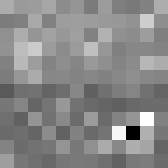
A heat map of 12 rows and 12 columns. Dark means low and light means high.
Values change most from cell to cell in the bottom right. In the bottom right lies a patch that is rougher than the rest. A horizontal seam about 50% of the way down splits the table, and the top part is higher. Neither half mirrors the other.
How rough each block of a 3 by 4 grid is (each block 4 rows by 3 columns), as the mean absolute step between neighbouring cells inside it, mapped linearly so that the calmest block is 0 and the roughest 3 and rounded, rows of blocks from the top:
1 0 1 1 | 1 0 0 0 | 0 1 2 3
